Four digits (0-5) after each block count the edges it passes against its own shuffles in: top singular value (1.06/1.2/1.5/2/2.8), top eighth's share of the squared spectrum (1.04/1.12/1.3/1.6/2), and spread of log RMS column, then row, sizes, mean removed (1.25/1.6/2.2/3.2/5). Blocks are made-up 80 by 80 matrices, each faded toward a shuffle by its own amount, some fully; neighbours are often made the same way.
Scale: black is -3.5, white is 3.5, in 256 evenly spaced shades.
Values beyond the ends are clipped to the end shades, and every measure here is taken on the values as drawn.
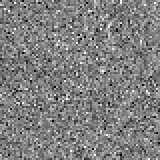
0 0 0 0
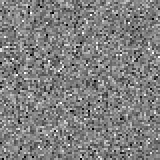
0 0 0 0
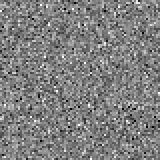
0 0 0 0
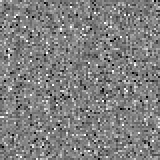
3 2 0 1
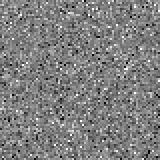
2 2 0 0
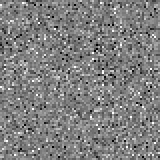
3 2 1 1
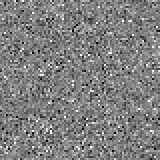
3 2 1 1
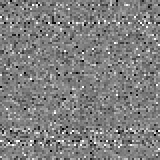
2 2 0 3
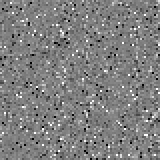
2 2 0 0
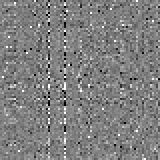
4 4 3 1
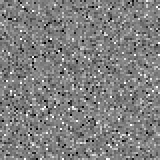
0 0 0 0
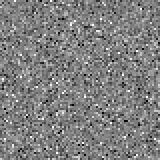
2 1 0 0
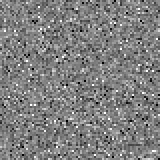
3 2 0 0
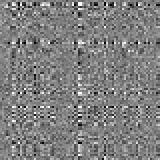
5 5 3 4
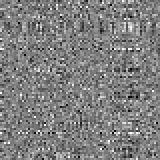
4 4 2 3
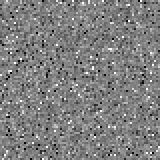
0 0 0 0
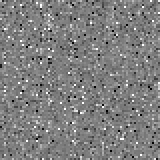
1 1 1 1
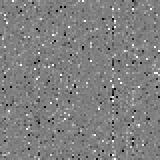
2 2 1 0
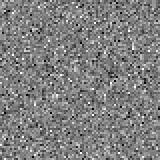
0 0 0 0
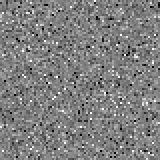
0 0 0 0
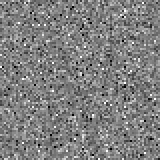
0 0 1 0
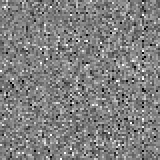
1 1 2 0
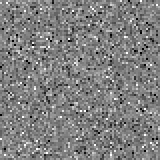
0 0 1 0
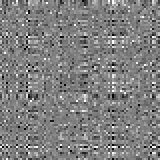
5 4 3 3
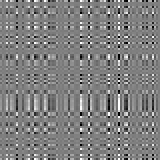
5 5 5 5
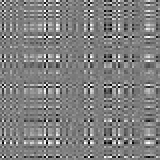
5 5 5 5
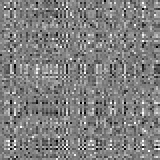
5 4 3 3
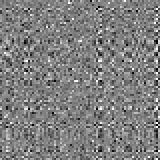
5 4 3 3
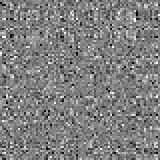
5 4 2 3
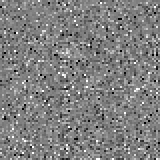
3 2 1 1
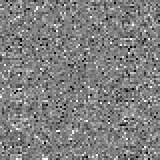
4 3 1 1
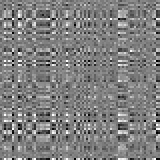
5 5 4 4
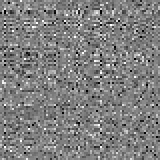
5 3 2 2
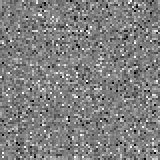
3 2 1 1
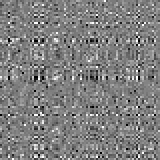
5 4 3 3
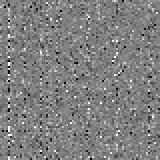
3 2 2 0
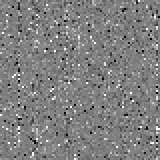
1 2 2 0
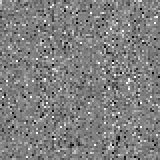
0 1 2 0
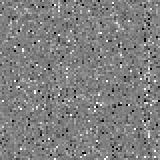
1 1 1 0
